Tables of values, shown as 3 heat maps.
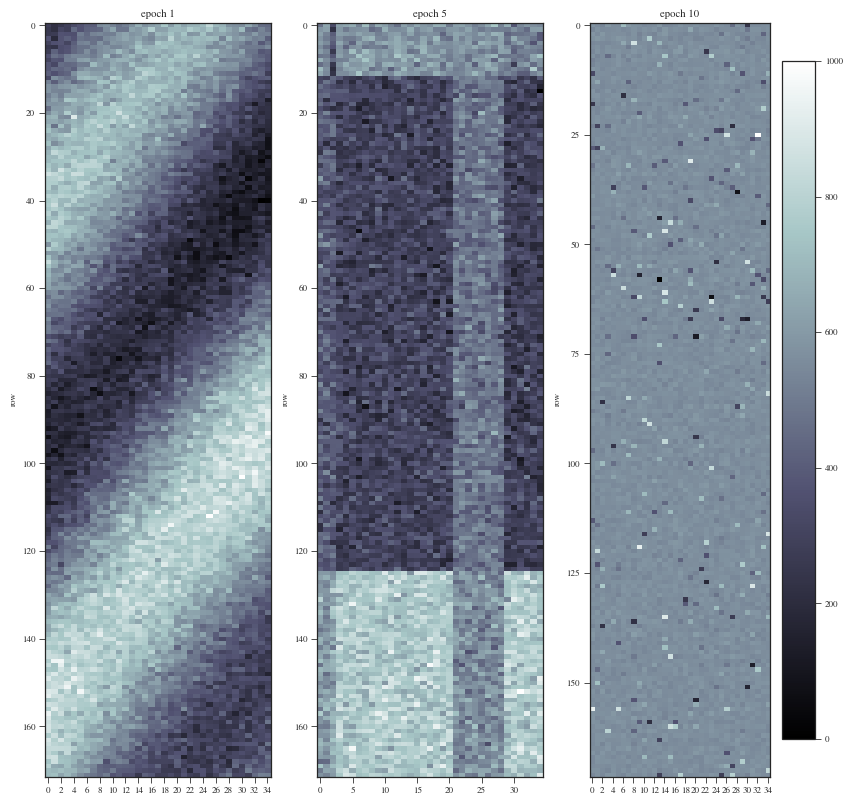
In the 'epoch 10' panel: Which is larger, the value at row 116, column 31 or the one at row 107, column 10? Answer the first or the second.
the second
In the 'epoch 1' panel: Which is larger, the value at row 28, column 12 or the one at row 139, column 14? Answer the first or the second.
the second
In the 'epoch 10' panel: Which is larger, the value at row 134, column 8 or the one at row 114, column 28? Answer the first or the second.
the second
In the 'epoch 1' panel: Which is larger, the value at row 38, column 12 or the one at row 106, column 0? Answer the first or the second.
the first
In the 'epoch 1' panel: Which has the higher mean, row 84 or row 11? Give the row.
11
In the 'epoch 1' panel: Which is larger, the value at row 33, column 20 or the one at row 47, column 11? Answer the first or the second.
the second
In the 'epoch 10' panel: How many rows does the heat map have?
172
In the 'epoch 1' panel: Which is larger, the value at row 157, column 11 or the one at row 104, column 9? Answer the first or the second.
the first
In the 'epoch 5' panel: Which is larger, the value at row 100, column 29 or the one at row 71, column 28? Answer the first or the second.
the first
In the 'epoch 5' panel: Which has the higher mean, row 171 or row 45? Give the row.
171
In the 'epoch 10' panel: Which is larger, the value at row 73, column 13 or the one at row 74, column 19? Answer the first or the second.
the first
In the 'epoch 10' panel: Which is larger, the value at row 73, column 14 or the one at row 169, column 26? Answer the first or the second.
the second
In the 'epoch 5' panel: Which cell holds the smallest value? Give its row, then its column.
15, 34
